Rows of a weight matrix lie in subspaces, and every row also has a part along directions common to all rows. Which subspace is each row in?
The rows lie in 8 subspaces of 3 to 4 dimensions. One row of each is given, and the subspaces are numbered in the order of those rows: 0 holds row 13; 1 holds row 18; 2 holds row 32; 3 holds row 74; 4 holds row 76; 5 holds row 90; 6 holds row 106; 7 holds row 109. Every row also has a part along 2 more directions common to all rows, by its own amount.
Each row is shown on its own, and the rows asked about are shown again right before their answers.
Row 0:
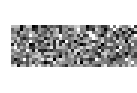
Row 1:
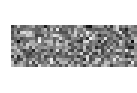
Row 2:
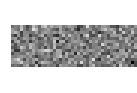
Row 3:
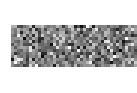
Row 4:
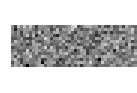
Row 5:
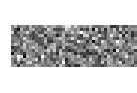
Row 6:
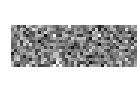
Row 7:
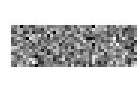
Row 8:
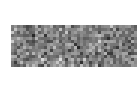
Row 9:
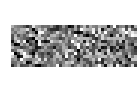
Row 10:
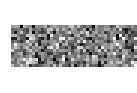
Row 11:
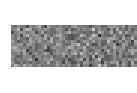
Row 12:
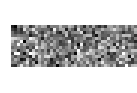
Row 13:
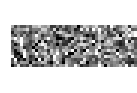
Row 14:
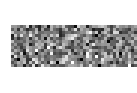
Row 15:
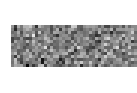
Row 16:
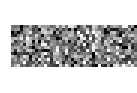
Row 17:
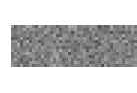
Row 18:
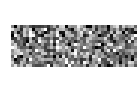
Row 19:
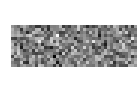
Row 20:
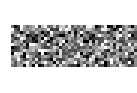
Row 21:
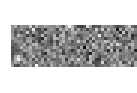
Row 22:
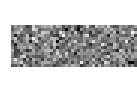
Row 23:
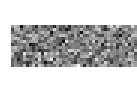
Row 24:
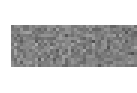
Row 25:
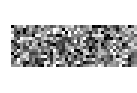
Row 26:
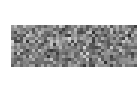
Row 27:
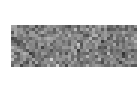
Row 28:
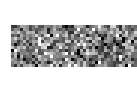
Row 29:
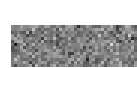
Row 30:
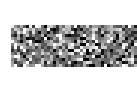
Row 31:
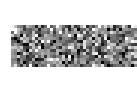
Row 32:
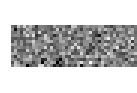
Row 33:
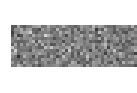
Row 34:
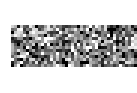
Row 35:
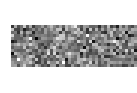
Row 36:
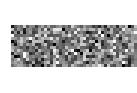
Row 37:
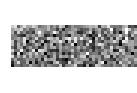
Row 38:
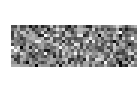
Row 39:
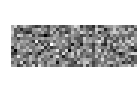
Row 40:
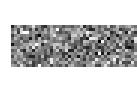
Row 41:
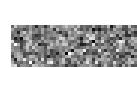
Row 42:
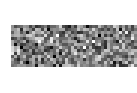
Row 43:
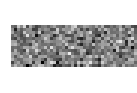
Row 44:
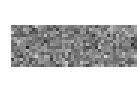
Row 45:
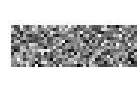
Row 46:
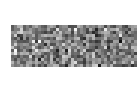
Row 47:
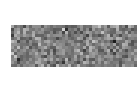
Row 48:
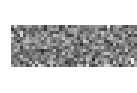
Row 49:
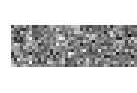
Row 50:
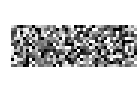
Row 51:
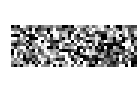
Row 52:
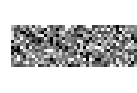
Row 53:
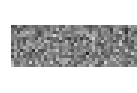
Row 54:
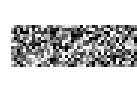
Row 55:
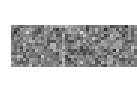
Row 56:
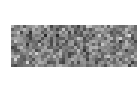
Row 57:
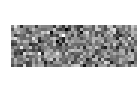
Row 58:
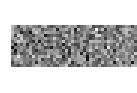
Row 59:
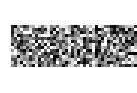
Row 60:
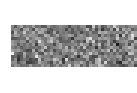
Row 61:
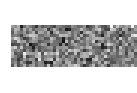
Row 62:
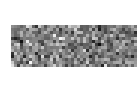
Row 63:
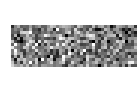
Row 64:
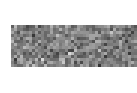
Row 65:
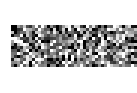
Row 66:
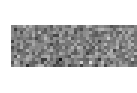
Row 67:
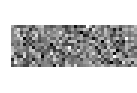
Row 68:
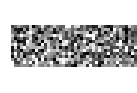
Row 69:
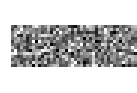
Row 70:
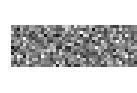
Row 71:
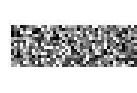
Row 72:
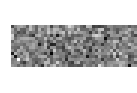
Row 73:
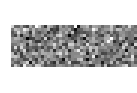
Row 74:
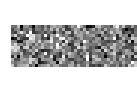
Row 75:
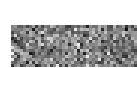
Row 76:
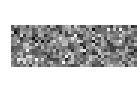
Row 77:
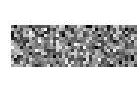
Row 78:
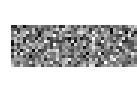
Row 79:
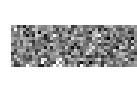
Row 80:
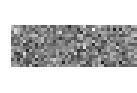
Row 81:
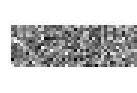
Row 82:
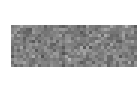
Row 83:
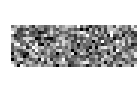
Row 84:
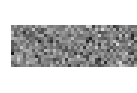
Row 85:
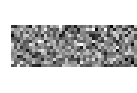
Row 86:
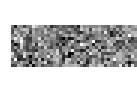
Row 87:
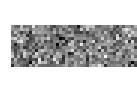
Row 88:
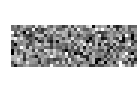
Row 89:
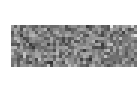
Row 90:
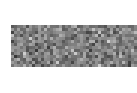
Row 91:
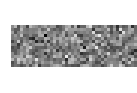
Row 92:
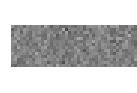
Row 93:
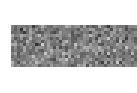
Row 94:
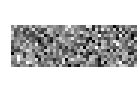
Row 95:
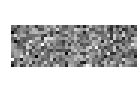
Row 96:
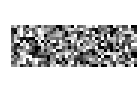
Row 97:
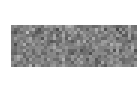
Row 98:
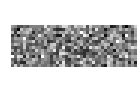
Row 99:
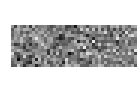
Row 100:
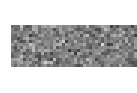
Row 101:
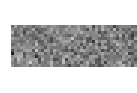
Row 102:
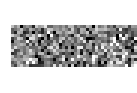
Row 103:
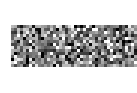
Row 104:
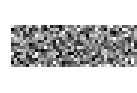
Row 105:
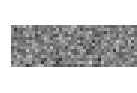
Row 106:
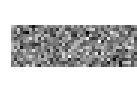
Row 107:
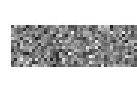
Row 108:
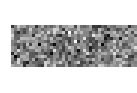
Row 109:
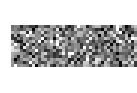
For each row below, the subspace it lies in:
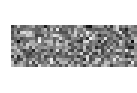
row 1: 6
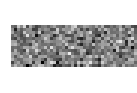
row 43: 2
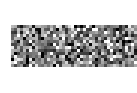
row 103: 7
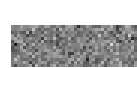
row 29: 7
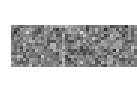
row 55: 7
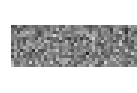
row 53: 6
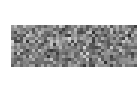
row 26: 6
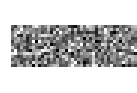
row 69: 0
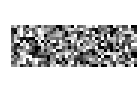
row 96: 4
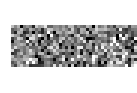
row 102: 3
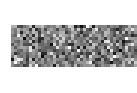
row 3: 7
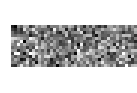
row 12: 4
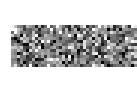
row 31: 4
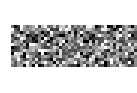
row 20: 1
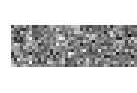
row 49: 5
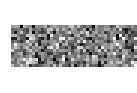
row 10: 3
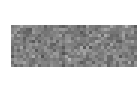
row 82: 7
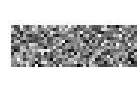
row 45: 1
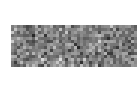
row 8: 2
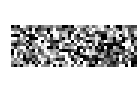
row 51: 3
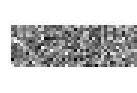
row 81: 4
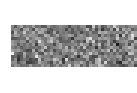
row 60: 3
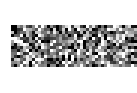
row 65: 4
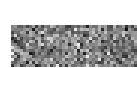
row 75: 4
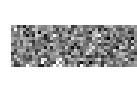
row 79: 2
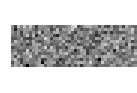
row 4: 2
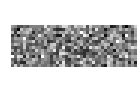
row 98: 7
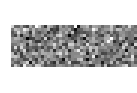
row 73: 5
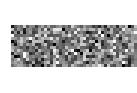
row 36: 5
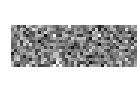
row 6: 2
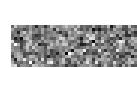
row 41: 3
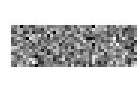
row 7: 3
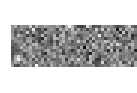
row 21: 7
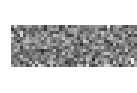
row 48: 1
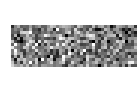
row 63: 0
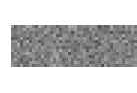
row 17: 2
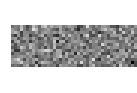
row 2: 1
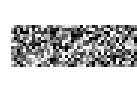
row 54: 6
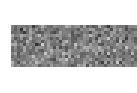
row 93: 6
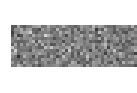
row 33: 0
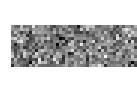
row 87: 3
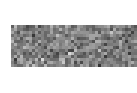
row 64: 2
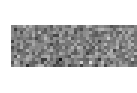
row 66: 2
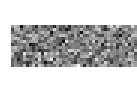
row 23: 1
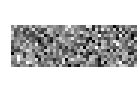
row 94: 3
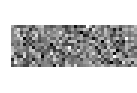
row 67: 7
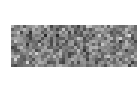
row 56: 5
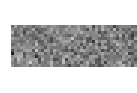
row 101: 3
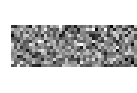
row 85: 1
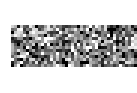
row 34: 4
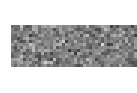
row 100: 1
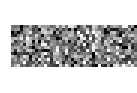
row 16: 0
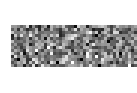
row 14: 5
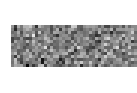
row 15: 2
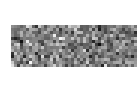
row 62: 2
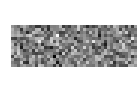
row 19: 0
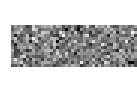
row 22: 1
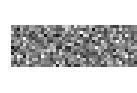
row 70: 7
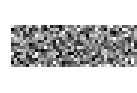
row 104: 1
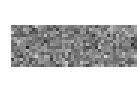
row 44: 4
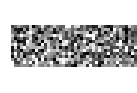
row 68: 6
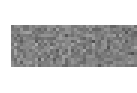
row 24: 0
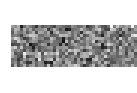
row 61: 1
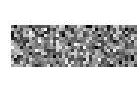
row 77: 1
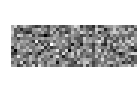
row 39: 0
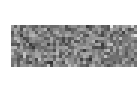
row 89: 1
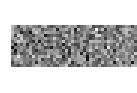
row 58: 0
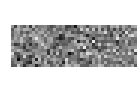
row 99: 5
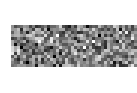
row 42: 0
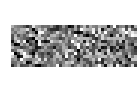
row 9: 4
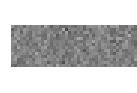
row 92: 5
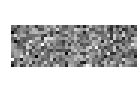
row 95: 4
